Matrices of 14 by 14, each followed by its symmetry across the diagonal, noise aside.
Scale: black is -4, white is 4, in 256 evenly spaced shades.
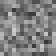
antisymmetric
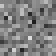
neither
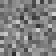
antisymmetric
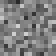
antisymmetric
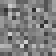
antisymmetric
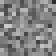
neither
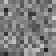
neither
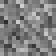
antisymmetric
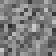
neither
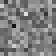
antisymmetric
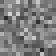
neither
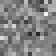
neither
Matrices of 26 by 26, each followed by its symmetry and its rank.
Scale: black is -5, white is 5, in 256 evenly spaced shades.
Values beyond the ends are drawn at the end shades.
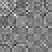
symmetric, rank three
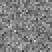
neither, full rank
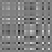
symmetric, rank one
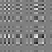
symmetric, rank one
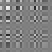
symmetric, rank one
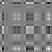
symmetric, rank one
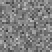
neither, full rank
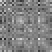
symmetric, rank three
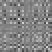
symmetric, rank three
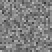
neither, full rank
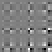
symmetric, rank one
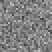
neither, full rank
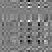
neither, rank two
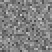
neither, full rank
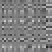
neither, rank two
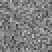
neither, full rank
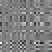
neither, rank two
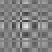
symmetric, rank one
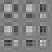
symmetric, rank one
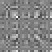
symmetric, rank three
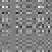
neither, rank two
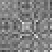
symmetric, rank three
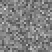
neither, full rank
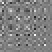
symmetric, rank three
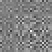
symmetric, rank three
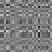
neither, rank two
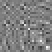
symmetric, rank three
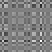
symmetric, rank one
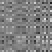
neither, rank two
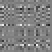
neither, rank two
